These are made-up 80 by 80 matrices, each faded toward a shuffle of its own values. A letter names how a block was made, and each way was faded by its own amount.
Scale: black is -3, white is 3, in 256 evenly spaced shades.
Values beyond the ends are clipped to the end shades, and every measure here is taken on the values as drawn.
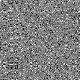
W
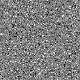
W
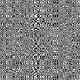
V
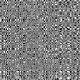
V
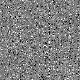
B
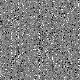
B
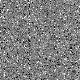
B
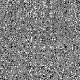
W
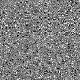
W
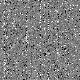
B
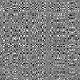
V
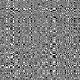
V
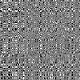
V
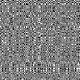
V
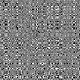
V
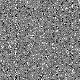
B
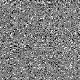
W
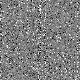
B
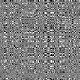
V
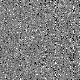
B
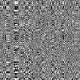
V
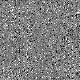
B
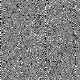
B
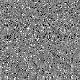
W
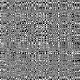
V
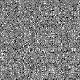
W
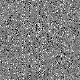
B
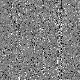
B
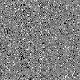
W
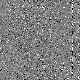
B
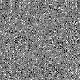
W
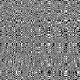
V
